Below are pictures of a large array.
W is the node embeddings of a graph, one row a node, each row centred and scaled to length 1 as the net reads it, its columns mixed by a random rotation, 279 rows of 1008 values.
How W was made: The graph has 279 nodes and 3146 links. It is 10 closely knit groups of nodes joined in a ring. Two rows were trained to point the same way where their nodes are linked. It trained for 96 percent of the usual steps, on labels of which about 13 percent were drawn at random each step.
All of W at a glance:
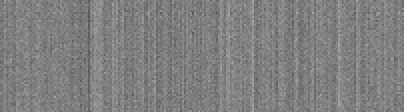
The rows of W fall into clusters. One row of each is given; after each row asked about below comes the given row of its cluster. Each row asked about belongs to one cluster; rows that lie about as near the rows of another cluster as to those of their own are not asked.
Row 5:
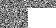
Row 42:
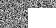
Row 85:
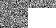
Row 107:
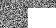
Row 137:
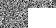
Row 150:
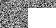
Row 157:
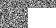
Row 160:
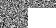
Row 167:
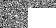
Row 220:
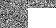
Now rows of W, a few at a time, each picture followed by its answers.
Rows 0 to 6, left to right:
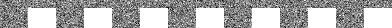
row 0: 167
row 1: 150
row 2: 167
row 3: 160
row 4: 107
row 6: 220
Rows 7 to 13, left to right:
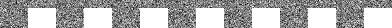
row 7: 85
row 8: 107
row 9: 150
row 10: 220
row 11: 220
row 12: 5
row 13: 160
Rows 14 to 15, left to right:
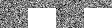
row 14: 5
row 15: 42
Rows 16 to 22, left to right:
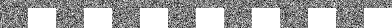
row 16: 157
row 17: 220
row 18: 150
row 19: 107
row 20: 160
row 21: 42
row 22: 157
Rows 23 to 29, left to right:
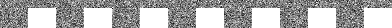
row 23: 157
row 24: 167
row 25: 167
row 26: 137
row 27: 5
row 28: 5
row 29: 167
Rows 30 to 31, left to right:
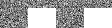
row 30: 107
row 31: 157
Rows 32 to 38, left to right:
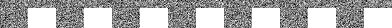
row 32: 107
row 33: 107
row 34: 107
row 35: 42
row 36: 107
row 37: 107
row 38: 85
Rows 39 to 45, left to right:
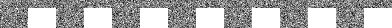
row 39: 157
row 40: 137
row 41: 5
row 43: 167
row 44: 167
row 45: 150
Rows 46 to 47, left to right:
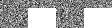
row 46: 137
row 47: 157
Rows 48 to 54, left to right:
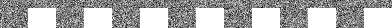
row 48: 157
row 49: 5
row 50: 150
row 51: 167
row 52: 42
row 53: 160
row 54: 150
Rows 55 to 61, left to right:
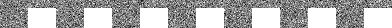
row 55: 167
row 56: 137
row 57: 85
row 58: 42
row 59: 157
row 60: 160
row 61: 85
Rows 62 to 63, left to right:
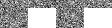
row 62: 160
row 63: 167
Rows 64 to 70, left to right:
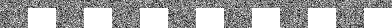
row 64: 5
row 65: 160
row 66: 150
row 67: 220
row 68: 157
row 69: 5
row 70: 150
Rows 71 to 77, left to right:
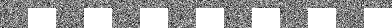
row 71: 157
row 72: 137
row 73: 220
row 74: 160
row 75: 167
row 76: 167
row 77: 220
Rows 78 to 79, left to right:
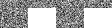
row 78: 157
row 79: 150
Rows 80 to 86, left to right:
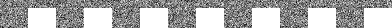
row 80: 157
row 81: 107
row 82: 150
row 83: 42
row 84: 137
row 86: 42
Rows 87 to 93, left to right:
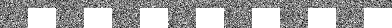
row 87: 107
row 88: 137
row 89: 220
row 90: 150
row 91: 157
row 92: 5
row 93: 160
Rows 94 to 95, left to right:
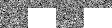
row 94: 150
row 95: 107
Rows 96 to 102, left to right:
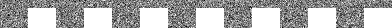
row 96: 107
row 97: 42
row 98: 5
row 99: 85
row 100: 107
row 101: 157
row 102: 150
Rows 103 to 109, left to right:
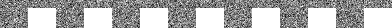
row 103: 5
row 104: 85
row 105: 150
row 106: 150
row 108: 42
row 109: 220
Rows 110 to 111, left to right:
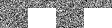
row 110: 220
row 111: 85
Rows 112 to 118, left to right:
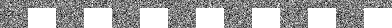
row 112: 5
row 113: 42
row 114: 220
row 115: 137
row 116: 42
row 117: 150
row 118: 220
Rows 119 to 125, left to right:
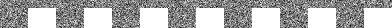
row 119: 157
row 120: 5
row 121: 85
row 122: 167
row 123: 5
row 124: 220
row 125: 150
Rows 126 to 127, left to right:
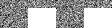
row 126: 107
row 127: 137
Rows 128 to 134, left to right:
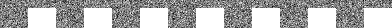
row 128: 107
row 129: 220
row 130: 42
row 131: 157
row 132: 167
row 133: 107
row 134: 220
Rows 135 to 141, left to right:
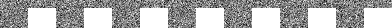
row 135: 85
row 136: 150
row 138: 160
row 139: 137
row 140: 150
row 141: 42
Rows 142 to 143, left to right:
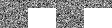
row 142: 42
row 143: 220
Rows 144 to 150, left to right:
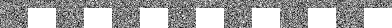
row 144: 220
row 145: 5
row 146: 5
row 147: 167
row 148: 5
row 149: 157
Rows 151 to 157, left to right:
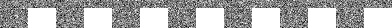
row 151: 167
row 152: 150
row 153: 137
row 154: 85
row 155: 167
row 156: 157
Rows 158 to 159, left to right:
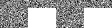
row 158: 137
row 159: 160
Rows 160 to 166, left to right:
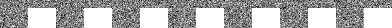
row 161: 107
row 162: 220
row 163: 5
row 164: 42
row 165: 42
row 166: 107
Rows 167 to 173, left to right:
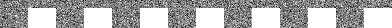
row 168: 220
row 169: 42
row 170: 5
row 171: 107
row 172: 167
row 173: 167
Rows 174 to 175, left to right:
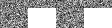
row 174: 107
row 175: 150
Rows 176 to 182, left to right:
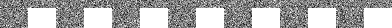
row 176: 167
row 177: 137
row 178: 160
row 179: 137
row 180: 137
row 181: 157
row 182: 157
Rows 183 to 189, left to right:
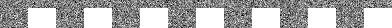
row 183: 167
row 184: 42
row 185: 160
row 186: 85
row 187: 5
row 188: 107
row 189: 42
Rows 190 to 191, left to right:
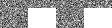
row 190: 157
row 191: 137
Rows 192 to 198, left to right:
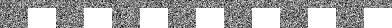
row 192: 107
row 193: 160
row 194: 157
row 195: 5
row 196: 150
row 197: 220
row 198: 107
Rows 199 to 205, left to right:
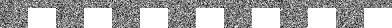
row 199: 5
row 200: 42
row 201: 42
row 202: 137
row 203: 160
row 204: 107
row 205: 157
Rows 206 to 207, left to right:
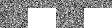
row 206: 5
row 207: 157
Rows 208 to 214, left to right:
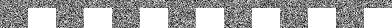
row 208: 137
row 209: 107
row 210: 167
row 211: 160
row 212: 150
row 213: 157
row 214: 42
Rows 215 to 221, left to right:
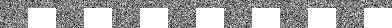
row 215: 160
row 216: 220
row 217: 157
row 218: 137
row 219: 5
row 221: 137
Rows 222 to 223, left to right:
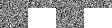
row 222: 137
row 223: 42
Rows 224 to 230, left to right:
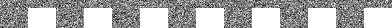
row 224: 157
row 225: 107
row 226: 220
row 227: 150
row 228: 137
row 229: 42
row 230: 137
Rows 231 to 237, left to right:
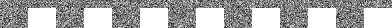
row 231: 157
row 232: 157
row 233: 42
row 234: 160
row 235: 167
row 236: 160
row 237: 220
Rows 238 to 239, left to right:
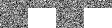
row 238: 85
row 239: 167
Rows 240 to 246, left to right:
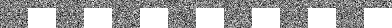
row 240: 5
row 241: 5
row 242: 137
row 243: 220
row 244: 107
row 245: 5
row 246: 42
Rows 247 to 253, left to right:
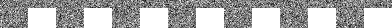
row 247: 157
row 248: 167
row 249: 160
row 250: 150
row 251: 157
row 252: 220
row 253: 150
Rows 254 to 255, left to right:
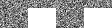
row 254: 42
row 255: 85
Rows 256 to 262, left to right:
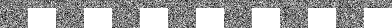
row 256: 220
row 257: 220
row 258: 167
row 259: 42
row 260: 220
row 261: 42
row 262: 167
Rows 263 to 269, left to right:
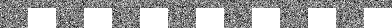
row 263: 167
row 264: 85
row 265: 150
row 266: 157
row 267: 220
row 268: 42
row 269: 160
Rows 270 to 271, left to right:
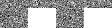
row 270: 5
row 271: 167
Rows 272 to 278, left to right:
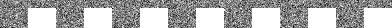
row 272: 167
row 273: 160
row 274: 137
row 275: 42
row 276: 157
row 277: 150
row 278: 167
